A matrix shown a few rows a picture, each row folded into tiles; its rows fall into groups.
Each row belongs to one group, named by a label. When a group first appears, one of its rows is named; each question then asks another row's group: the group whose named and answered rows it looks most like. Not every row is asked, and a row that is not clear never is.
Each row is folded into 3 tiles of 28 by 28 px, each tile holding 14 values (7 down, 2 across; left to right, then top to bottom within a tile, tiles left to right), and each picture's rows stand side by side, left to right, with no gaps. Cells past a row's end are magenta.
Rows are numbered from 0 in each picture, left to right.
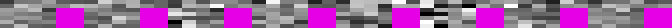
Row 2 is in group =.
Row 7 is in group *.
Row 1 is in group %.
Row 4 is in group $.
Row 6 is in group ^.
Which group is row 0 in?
*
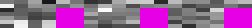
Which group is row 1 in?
$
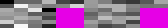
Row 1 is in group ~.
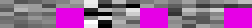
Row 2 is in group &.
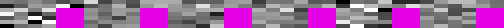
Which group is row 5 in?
%
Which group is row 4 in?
*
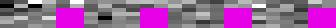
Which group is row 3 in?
^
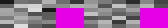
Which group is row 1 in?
^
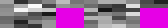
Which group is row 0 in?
$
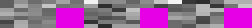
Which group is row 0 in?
=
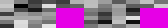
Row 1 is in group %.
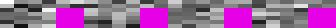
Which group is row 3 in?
=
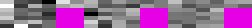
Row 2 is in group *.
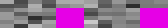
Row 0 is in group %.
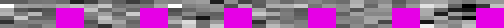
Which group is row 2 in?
^
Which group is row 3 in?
=
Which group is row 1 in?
~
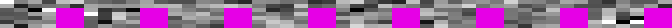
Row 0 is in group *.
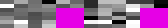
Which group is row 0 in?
^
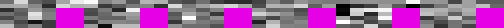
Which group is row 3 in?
=
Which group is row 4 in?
&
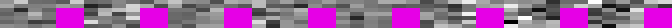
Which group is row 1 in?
&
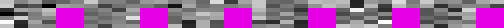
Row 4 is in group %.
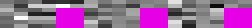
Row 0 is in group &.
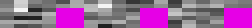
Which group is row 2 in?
=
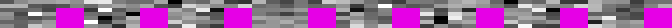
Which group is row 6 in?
*
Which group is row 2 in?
*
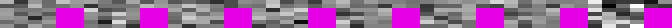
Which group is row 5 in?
&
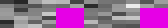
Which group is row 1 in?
&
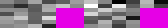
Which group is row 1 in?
^
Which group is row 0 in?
&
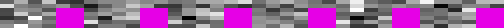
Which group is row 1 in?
&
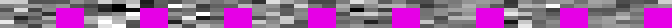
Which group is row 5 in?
&
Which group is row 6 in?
=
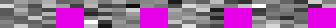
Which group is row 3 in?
^
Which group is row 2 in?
*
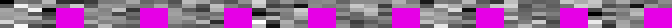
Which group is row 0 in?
*
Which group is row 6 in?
^
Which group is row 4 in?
$
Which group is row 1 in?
*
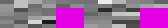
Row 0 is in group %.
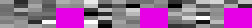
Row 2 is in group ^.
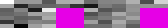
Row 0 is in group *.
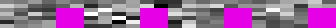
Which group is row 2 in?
=
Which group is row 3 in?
$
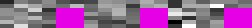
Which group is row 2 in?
=
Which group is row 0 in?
*
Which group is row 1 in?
$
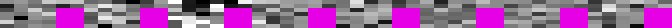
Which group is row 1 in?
~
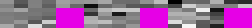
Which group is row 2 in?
*
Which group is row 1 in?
&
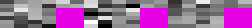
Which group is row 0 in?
$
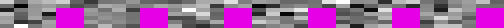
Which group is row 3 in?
&
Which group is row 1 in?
*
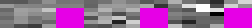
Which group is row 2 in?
$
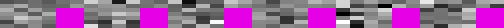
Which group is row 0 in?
~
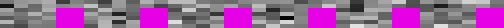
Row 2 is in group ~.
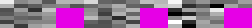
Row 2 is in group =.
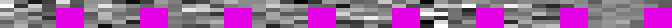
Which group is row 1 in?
~
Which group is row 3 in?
~
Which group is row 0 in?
^
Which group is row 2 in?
$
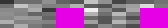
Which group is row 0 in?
*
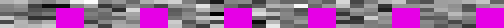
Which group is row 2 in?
~
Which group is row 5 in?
$
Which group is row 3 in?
=
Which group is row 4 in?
%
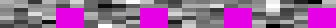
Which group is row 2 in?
=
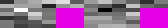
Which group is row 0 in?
$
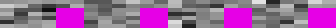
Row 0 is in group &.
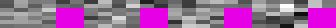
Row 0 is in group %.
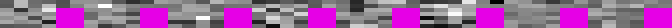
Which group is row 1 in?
~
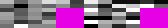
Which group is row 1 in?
^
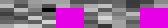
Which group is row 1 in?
~
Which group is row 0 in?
%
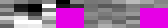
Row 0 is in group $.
